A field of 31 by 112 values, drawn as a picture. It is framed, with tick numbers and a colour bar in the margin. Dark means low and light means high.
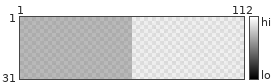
The table splits into one row of 2 panels. Panel 1,1: high, checkered, faint in contrast. Panel 1,2: very high, checkered, faint in contrast.
